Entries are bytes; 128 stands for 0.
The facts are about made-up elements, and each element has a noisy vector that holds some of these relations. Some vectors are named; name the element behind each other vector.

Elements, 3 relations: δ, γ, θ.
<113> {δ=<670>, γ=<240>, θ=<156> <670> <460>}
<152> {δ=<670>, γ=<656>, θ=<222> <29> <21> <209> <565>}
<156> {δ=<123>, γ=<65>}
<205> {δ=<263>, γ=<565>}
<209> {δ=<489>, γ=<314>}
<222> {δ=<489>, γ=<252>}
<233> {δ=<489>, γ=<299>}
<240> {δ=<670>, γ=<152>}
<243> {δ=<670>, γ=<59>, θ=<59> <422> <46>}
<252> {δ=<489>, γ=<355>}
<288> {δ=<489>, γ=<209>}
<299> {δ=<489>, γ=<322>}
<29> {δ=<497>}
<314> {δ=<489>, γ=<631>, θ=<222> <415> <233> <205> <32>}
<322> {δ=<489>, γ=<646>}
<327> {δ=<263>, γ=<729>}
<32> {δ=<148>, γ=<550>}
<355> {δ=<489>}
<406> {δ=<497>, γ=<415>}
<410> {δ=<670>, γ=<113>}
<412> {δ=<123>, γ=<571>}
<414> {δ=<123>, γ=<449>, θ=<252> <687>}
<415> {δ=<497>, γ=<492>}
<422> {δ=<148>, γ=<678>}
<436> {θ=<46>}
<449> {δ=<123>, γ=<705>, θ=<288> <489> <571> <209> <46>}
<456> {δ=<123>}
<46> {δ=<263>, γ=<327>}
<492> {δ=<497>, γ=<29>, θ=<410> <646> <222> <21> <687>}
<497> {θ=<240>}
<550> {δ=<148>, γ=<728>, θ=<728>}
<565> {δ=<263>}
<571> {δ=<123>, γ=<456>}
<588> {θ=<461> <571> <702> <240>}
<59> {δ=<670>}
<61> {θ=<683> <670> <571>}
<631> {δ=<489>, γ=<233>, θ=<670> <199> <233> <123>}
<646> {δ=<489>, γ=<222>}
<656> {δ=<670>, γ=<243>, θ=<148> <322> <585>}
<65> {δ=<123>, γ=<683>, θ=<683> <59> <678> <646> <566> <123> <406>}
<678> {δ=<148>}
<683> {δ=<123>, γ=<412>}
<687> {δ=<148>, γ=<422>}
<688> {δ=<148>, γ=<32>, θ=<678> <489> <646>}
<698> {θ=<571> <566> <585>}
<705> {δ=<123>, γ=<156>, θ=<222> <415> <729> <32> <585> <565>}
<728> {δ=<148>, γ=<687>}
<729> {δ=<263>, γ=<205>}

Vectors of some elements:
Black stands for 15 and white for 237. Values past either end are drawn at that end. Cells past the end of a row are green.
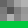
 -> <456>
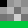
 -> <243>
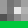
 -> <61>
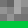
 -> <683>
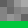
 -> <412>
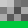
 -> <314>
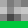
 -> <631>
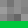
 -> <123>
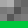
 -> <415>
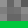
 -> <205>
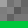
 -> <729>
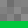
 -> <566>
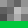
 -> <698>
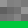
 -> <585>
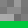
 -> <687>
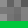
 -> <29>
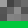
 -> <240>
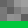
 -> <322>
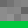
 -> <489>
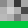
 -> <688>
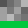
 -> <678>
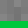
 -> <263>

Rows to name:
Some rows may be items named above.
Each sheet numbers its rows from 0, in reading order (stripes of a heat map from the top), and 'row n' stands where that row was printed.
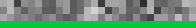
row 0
<414>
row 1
<209>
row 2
<288>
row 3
<688>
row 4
<410>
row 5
<46>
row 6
<355>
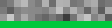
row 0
<252>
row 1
<233>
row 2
<113>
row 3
<152>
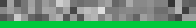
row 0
<449>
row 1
<670>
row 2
<314>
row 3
<65>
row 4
<299>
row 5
<21>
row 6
<46>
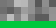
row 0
<355>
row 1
<156>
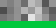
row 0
<656>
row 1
<492>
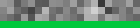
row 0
<406>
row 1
<497>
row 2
<565>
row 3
<688>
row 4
<565>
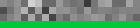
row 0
<656>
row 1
<705>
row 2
<550>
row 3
<59>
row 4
<299>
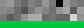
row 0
<327>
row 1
<687>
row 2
<436>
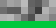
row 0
<222>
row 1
<571>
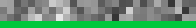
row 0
<410>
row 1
<646>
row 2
<492>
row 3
<406>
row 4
<588>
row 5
<422>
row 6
<46>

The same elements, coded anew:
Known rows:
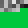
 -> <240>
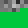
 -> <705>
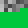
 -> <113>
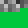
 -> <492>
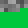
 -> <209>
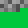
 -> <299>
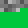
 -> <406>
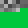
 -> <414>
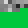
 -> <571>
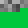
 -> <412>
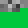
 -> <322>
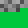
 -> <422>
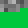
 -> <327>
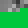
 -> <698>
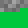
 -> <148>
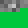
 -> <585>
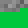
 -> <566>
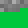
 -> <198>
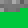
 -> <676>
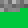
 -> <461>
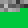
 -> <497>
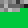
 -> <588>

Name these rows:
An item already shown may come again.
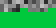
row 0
<222>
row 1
<705>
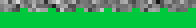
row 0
<456>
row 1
<588>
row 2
<646>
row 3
<288>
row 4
<327>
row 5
<449>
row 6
<21>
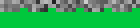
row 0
<123>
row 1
<222>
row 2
<687>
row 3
<243>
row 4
<683>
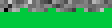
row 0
<46>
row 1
<65>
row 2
<565>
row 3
<406>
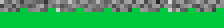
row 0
<687>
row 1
<656>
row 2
<156>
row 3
<21>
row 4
<422>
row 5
<152>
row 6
<631>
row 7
<422>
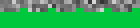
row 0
<729>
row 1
<670>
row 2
<327>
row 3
<688>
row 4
<59>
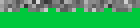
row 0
<61>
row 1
<688>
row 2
<410>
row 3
<61>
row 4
<729>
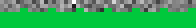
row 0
<550>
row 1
<314>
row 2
<355>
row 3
<233>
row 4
<678>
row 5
<436>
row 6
<489>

